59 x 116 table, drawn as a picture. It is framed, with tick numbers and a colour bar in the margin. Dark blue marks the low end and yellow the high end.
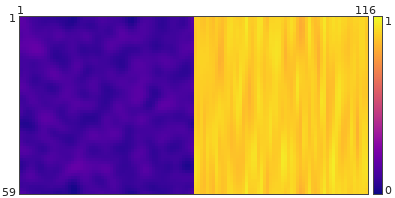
The table splits into one row of 2 panels. Panel 1,1: very low, blotchy, faint in contrast. Panel 1,2: very high, streaked downward, faint in contrast.
